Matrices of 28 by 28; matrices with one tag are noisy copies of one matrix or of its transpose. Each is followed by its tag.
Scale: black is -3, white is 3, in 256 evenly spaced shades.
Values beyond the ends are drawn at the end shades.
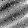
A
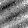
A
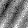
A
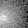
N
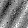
A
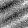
A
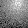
N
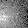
N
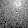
N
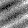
A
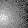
N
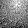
N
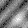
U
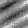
A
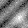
U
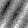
A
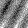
A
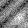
U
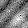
U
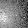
N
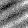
A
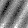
A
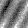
A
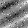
A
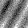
A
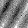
A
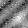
U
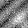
U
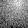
N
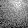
N
